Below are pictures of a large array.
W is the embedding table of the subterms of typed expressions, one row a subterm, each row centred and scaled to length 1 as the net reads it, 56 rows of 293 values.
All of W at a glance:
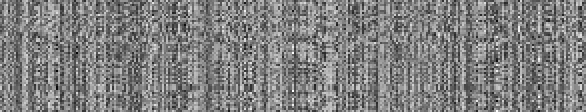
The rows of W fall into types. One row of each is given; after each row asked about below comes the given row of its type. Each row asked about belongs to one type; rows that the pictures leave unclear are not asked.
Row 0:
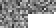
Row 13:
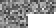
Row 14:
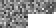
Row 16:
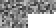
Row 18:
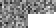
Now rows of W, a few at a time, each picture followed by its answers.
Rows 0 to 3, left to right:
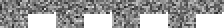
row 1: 13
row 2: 16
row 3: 13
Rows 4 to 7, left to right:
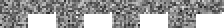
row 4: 13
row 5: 16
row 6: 16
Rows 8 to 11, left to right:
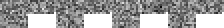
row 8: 13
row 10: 14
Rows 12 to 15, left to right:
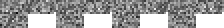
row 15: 13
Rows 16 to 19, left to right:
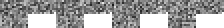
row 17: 16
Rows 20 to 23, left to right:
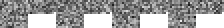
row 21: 0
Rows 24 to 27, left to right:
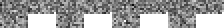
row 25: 13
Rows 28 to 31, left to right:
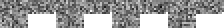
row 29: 13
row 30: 14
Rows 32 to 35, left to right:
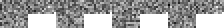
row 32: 0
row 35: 18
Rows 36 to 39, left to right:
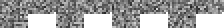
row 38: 0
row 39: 18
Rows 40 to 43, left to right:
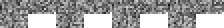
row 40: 0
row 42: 18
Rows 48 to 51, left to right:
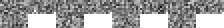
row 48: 16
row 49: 14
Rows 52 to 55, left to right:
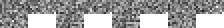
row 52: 0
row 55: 0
